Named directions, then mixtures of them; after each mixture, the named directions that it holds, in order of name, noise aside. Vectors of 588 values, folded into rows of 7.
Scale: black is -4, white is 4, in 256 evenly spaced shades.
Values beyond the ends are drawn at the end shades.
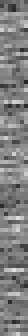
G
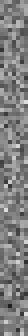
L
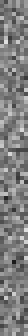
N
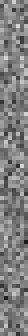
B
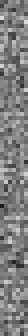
G, L, N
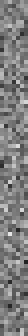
L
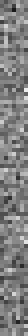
G, N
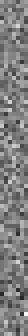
B, L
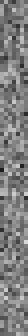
B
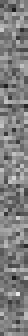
B, G, L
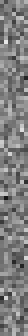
N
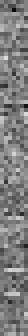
B, G, L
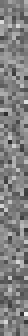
B, L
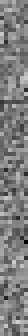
B, G, N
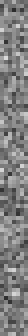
B, G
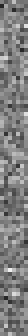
B, G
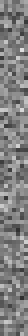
G, L, N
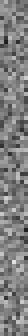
N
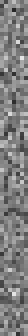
B, N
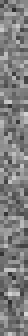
B, G, L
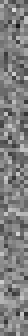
B, L, N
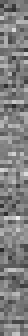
G, N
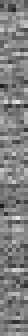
G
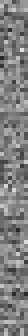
B, G, L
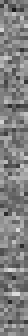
B, G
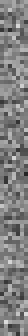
B, G, L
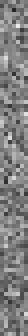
B, G, L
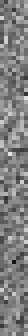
N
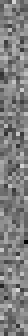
B, L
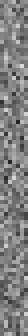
B, L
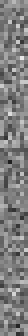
B, G, N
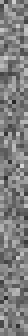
B
